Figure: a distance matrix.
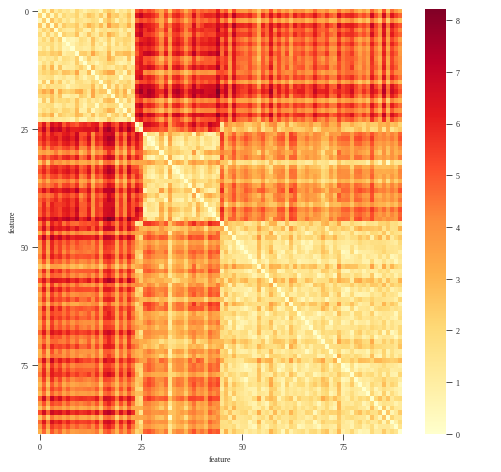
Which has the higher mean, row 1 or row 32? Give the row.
1
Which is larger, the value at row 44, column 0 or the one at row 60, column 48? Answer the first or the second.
the first
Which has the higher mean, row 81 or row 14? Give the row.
14
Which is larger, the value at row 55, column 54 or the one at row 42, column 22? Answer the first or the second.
the second
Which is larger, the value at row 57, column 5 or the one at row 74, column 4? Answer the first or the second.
the first
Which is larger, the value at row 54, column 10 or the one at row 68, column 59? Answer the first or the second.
the first
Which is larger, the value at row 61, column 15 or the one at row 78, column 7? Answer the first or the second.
the second
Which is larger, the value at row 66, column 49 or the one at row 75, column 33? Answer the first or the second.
the second
